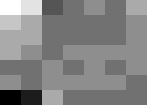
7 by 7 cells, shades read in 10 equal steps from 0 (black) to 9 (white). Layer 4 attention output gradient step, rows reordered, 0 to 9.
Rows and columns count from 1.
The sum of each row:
39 34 33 35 31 33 23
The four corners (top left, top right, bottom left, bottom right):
9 6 0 4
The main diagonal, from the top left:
9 6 4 5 5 5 4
